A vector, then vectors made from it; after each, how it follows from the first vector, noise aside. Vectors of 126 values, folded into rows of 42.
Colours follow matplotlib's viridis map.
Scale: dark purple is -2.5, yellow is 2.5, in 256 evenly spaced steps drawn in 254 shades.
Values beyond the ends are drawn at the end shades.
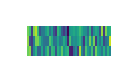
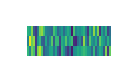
wrapped around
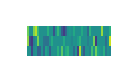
partly zeroed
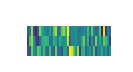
negated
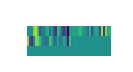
partly zeroed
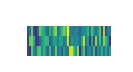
negated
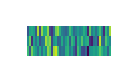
wrapped around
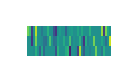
partly zeroed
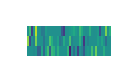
partly zeroed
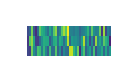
negated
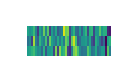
wrapped around
